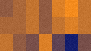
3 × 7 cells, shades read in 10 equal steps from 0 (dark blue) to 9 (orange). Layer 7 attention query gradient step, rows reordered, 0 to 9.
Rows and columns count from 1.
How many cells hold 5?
4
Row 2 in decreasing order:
8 7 7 7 6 6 5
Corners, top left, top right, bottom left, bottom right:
5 7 7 4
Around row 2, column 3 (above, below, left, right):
7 4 6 5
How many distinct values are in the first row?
5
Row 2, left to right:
6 6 7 5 7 8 7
